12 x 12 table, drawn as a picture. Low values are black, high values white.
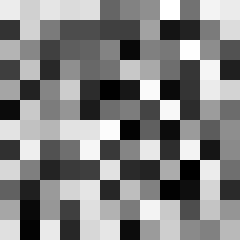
On average the colour sits 50% of the way up the scale. There is no overall slope. Neither half mirrors the other. The top middle is the smoothest part.
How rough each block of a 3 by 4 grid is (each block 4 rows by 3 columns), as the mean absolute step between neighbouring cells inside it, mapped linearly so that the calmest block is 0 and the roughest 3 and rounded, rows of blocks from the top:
1 0 1 2 | 2 2 3 1 | 2 2 2 1
